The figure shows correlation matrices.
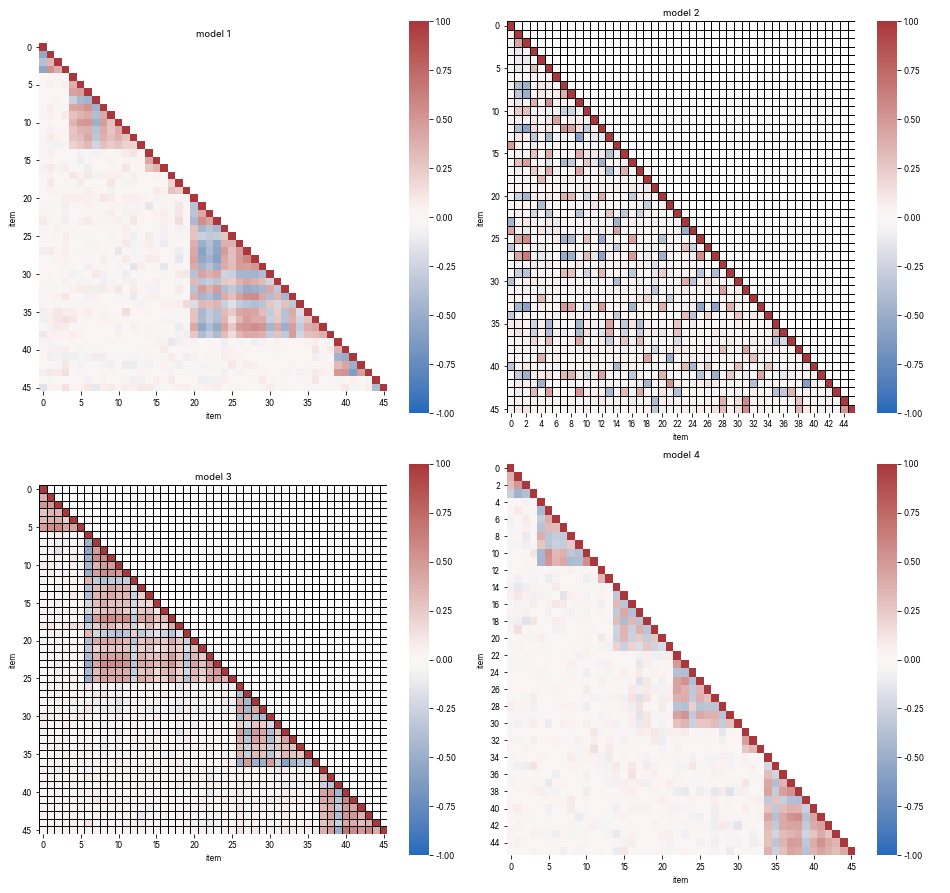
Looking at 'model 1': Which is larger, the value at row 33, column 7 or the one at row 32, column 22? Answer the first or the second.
the second
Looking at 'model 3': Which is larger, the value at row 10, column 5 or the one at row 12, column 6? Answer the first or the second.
the second
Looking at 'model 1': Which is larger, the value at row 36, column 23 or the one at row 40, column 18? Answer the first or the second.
the second
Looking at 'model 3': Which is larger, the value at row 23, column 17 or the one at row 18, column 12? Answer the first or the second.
the first
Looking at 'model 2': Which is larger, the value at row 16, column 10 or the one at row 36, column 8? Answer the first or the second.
the first
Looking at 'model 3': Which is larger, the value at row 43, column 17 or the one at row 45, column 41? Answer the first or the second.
the second
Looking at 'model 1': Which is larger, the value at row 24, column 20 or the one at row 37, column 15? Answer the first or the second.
the first
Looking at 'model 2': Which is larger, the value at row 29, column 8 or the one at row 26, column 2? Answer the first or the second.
the first
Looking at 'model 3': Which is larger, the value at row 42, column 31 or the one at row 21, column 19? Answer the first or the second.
the first
